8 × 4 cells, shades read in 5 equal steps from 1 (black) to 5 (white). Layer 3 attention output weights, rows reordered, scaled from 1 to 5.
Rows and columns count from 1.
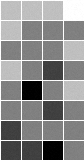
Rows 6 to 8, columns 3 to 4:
2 3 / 3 3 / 1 3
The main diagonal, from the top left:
4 3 3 3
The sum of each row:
17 13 13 12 11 11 11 8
